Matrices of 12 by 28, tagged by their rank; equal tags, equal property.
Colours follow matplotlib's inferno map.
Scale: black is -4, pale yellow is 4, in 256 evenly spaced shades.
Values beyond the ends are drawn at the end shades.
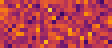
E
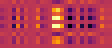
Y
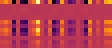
Y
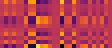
Y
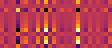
Y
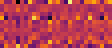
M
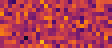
E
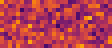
E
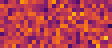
E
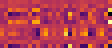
M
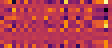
M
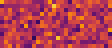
E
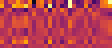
M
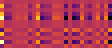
Y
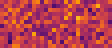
E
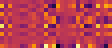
M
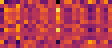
M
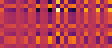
Y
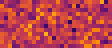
E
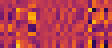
M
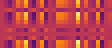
Y
